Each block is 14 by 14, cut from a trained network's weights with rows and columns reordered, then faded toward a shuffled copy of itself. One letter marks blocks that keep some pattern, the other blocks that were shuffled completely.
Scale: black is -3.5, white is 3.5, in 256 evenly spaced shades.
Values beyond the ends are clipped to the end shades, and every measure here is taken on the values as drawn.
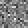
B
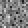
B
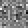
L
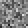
B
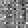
L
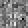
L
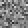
B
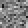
B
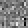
L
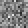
B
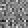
L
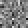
L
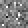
B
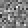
B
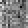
L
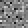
B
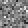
B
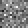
B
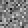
B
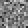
B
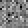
B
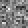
L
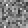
B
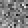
B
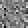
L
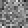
L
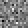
B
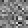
L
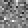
B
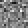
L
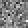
B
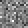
B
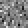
B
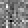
L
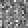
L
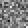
B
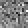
B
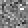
B
